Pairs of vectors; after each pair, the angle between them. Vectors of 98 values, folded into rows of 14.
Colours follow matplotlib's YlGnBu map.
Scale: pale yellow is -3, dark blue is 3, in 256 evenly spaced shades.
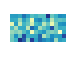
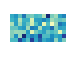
nearly parallel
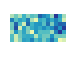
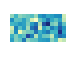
partly aligned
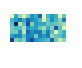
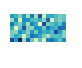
orthogonal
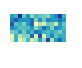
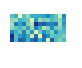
nearly opposite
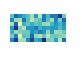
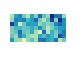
orthogonal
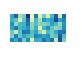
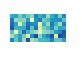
partly aligned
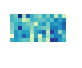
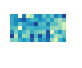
nearly opposite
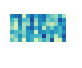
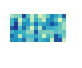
nearly opposite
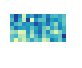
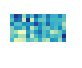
nearly parallel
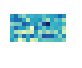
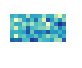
partly opposed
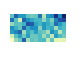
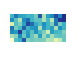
nearly parallel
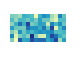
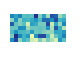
nearly opposite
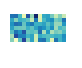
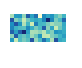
partly aligned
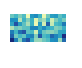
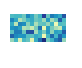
orthogonal
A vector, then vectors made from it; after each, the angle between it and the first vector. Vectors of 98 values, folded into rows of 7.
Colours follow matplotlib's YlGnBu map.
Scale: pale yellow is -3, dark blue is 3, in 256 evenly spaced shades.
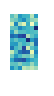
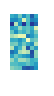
nearly opposite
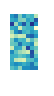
nearly opposite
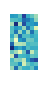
orthogonal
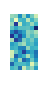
partly aligned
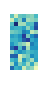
partly aligned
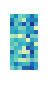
nearly opposite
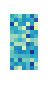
partly opposed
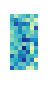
partly aligned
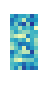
nearly opposite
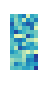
partly opposed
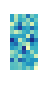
partly aligned
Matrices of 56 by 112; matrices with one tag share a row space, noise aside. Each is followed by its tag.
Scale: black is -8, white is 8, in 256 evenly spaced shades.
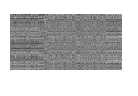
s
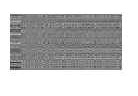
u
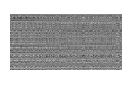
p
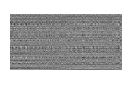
p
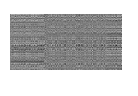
s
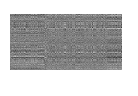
s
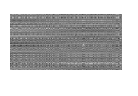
p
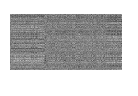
s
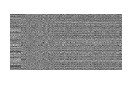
u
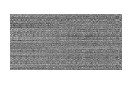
p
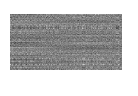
p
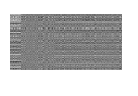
u
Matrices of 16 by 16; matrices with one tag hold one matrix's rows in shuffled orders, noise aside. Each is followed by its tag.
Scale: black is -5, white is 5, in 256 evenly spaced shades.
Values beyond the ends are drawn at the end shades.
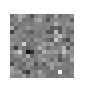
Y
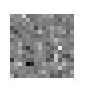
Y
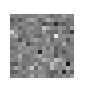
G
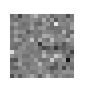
G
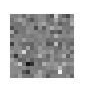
Y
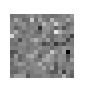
G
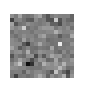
Y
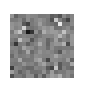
Y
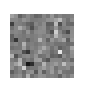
Y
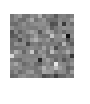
G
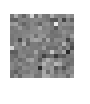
G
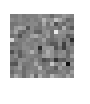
G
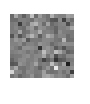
G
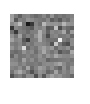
Y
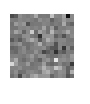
G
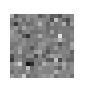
Y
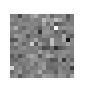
G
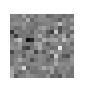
Y
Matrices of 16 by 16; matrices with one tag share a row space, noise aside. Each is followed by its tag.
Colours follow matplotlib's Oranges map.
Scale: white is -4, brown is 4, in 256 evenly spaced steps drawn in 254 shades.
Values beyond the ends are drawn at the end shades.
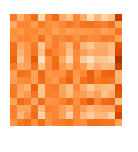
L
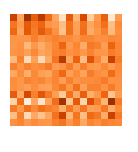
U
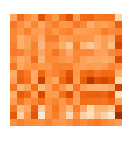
L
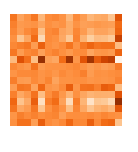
L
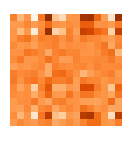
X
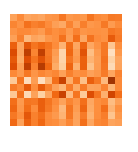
U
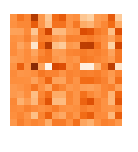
X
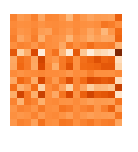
L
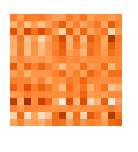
U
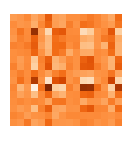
X
